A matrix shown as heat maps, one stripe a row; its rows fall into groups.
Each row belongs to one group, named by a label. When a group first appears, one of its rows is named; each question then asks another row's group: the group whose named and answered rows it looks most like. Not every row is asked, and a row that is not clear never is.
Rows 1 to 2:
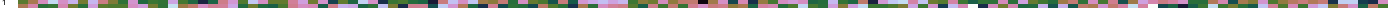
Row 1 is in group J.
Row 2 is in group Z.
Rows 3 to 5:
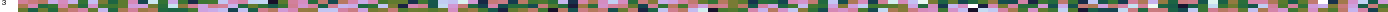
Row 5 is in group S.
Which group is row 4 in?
Z
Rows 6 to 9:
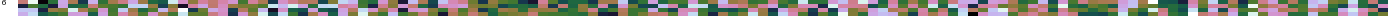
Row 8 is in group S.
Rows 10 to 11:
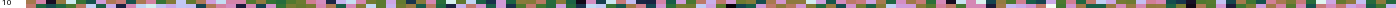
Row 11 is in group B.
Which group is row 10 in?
Z
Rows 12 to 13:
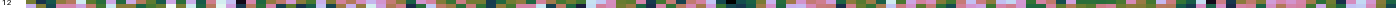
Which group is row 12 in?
S
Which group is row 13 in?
S
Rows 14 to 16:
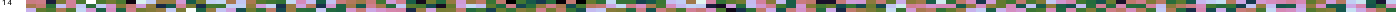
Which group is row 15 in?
J
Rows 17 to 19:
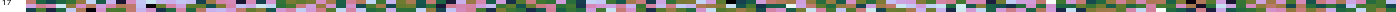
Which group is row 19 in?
Z
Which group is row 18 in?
J
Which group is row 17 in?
B
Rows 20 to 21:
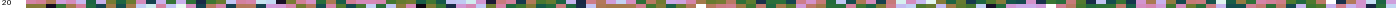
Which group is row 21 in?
B
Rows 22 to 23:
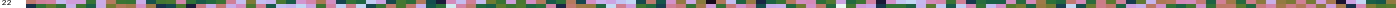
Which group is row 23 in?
Z
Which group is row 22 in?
J
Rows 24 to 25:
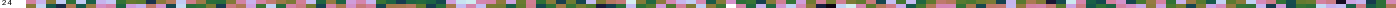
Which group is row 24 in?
J
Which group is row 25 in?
B
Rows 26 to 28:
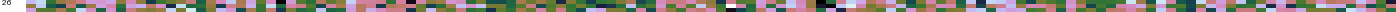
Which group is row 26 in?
S
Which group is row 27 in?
B
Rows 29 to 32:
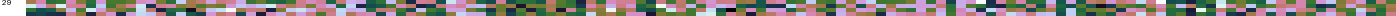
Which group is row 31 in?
Z
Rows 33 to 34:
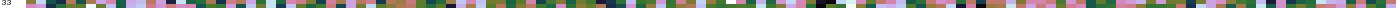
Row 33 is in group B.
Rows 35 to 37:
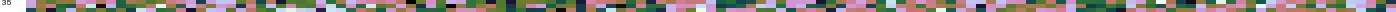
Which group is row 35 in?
S
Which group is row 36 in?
S
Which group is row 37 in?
Z
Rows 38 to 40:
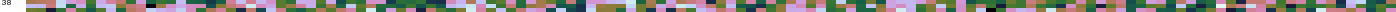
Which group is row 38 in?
J
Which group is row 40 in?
B
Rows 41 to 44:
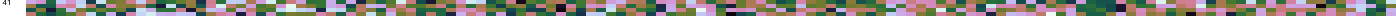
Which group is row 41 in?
J
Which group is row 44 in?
B
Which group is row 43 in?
Z
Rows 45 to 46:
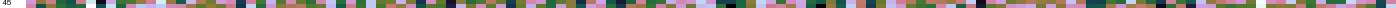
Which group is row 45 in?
S
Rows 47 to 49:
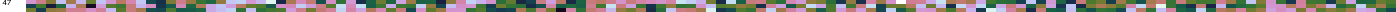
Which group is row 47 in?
J
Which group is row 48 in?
Z
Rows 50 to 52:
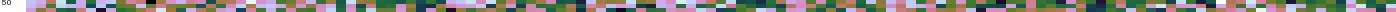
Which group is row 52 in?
S
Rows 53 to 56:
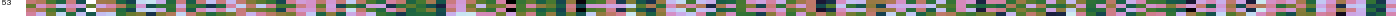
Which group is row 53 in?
Z
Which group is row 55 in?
Z
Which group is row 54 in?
J
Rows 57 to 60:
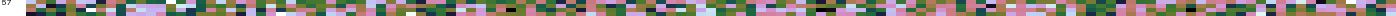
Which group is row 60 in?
B
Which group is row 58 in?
B
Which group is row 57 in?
S
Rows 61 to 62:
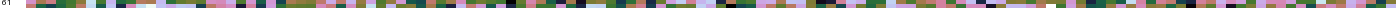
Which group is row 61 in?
S
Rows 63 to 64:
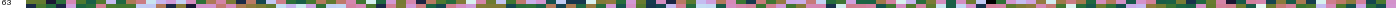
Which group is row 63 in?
B
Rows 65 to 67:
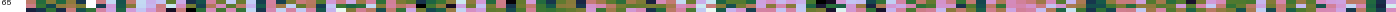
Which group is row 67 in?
B
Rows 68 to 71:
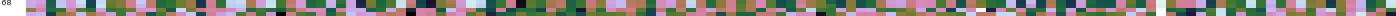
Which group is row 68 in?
J
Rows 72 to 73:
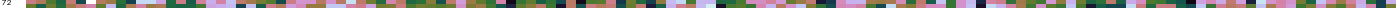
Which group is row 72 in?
Z
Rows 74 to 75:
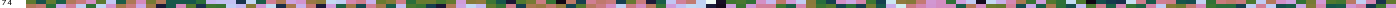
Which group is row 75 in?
J
